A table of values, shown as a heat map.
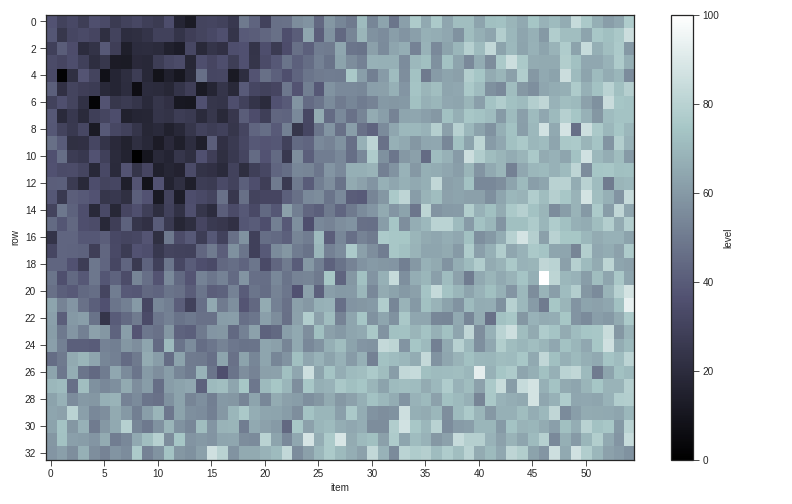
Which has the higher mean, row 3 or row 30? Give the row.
30
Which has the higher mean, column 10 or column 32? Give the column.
32
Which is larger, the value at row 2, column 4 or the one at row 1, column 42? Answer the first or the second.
the second
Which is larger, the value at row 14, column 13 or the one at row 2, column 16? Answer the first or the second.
the first
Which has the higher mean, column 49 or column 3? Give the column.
49
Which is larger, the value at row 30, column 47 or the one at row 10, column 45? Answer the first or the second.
the second
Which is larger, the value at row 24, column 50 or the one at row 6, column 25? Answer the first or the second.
the first
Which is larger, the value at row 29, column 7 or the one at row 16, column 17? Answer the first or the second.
the first
